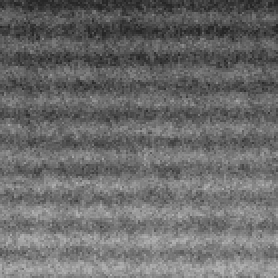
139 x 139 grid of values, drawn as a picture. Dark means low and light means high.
The field climbs toward the bottom. The histogram is bell-shaped. Horizontal stripes repeat 10 times down the table.
